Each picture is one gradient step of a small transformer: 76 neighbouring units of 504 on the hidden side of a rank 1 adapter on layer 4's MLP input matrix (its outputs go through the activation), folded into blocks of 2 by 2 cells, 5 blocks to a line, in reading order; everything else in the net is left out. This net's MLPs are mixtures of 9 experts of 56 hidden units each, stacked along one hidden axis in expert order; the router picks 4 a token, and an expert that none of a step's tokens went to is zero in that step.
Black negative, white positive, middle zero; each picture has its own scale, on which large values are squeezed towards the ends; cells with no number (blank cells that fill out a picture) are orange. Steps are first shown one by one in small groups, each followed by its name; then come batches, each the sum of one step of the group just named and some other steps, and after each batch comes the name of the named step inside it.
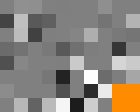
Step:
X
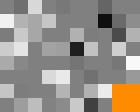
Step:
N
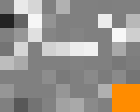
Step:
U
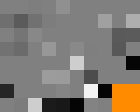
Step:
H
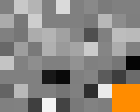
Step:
U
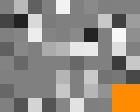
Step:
U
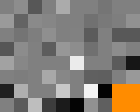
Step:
H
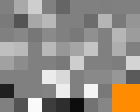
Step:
U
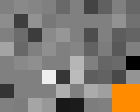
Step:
H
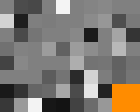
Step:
H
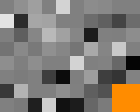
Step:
N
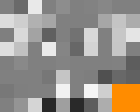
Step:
N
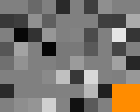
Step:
X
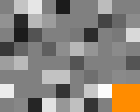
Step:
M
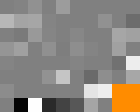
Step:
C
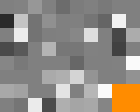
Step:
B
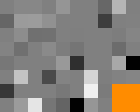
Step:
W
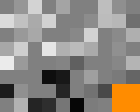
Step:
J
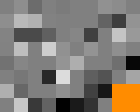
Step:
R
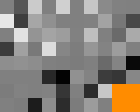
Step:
J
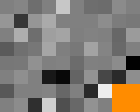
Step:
W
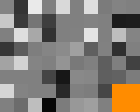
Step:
J
